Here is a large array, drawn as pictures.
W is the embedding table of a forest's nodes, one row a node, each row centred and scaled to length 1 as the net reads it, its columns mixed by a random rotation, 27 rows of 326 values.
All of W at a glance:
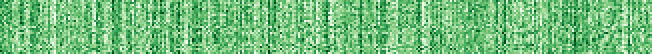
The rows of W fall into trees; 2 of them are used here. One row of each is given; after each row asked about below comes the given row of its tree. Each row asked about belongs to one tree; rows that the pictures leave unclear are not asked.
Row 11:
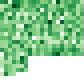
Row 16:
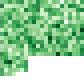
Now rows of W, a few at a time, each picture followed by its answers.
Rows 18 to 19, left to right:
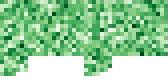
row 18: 11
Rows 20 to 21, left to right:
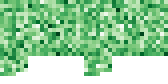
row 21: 11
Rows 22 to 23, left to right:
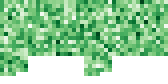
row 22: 16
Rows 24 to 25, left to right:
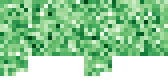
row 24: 16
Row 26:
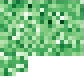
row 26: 11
